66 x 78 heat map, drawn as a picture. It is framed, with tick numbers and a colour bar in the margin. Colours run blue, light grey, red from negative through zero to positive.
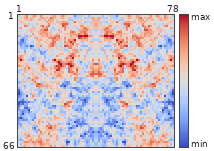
Grain: blotchy. Histogram: bell-shaped. Mirror symmetry: left to right. Odd rows or columns: none.
